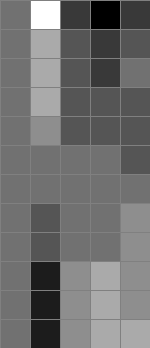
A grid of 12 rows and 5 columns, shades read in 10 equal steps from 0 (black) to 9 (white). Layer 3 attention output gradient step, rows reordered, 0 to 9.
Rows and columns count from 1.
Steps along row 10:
down up up down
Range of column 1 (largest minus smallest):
0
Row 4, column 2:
6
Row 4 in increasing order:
3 3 3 4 6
